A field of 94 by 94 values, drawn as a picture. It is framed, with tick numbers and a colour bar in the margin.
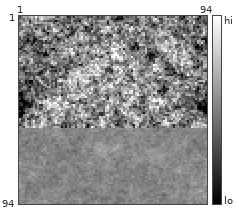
Overall the values sit about 50% of the way up the scale. No overall slope runs across the table. A horizontal seam about 60% of the way down splits the table, and the bottom part is calmer.
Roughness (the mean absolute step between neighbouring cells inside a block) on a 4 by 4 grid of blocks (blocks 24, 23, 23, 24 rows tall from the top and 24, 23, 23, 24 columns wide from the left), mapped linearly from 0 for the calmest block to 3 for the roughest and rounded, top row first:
3 3 3 3 | 3 3 3 3 | 1 1 1 1 | 0 0 0 0
